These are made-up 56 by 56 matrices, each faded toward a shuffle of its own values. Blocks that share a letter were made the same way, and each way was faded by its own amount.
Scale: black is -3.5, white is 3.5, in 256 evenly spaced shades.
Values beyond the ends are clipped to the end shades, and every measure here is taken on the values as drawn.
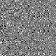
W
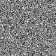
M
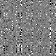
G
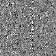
M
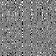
G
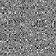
W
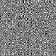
W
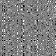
G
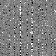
G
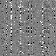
G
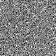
M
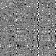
G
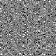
W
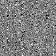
M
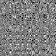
W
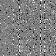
G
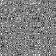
W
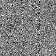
M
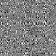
W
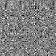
W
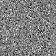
M
